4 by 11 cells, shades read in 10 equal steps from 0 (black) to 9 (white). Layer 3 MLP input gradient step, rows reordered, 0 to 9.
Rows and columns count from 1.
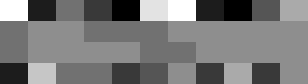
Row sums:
43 51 52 41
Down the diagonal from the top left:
9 5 5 4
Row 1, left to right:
9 1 4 2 0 8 9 1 0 3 6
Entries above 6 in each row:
3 0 0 1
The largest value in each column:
9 7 5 5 5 8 9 5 6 5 6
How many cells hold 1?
3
